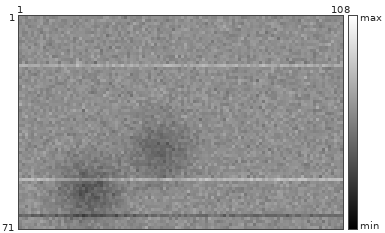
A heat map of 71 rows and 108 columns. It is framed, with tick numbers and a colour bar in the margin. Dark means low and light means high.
Dips: two. Mirror symmetry: none. Histogram: heavy tails on both sides. Odd lines: rows 17, 55 and 67.
